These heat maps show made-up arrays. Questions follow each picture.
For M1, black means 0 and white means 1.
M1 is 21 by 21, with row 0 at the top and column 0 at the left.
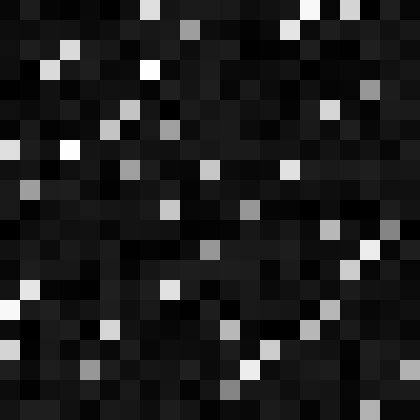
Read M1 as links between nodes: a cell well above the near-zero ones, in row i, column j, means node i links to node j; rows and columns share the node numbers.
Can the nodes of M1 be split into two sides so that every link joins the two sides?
yes
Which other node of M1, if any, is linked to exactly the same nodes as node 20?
node 4
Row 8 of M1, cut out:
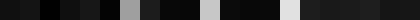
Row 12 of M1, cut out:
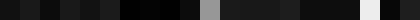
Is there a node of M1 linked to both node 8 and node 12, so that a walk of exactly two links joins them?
yes
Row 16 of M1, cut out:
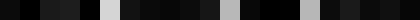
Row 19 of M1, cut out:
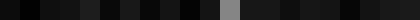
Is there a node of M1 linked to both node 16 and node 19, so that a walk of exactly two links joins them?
yes
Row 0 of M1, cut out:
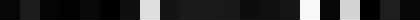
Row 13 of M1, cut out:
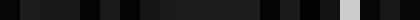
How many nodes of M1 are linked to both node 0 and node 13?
1
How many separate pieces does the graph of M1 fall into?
1
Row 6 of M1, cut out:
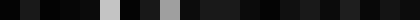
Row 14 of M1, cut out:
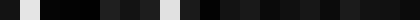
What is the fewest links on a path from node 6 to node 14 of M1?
2
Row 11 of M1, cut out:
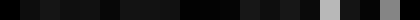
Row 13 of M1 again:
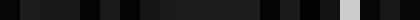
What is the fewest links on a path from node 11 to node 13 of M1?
5
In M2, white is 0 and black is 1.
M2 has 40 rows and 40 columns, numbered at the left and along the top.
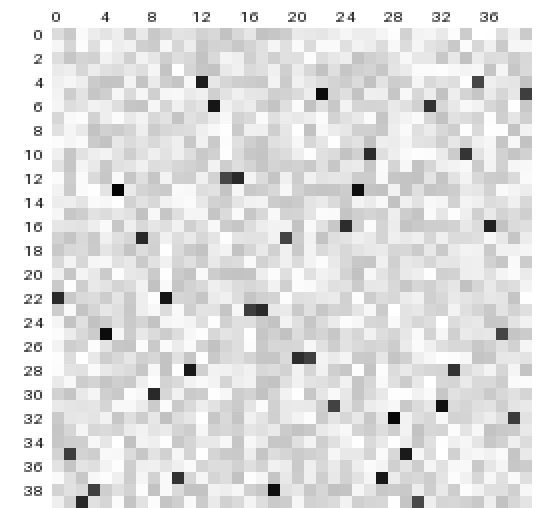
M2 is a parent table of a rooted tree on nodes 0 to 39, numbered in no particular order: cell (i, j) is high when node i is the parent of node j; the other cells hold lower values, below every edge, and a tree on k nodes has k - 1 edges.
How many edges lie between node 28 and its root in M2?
3
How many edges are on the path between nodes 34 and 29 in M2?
6
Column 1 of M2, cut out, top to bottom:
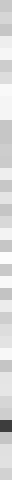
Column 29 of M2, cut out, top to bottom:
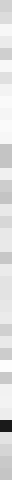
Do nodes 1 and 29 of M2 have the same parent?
yes
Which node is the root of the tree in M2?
6
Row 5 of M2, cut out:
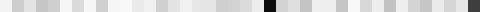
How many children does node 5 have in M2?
2
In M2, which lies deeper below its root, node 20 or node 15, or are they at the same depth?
the same depth
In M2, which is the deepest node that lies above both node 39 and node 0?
5
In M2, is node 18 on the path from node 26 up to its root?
no
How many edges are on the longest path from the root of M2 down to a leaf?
5
